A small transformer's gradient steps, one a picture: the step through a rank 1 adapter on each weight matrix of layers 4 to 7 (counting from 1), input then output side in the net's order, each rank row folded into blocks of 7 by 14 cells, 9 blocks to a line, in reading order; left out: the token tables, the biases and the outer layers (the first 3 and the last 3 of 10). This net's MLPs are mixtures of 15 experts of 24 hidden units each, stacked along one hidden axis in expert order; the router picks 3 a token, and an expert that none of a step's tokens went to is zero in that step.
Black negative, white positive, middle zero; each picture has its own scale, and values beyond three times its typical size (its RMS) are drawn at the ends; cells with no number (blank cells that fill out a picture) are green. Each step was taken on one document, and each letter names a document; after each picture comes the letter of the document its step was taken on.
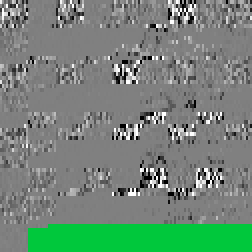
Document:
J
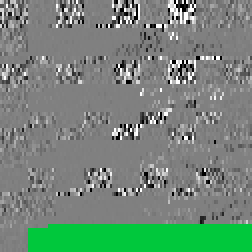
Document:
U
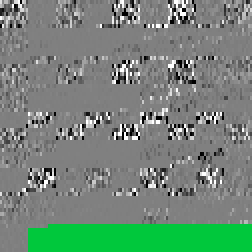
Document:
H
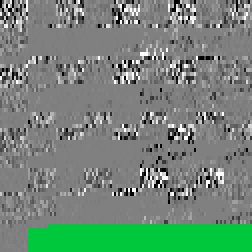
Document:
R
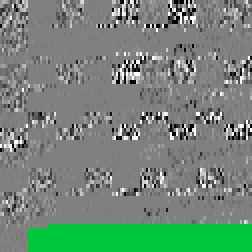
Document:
H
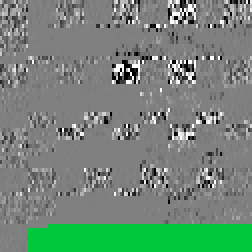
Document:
J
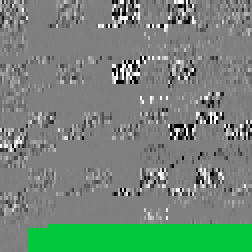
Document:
H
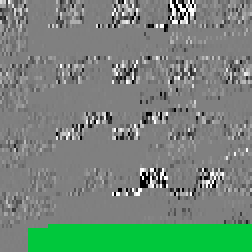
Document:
R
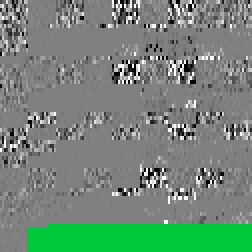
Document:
J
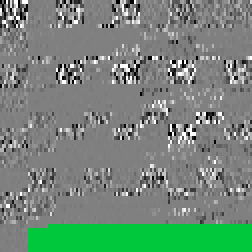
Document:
U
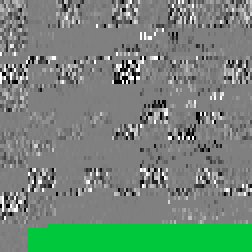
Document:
U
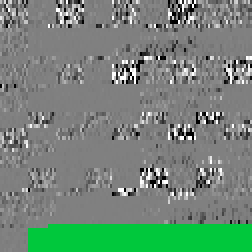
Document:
U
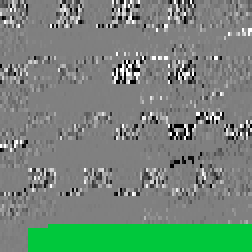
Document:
H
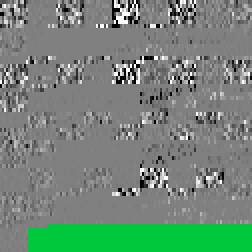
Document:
R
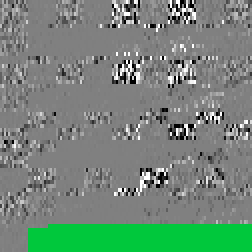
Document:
H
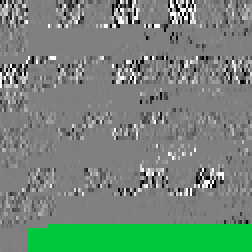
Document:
R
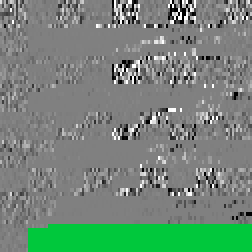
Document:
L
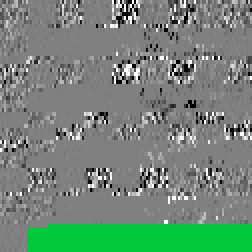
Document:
J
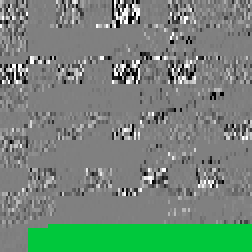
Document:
R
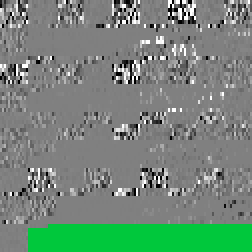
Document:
L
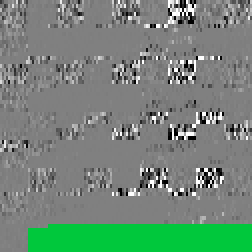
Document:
J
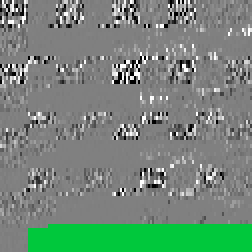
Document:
H
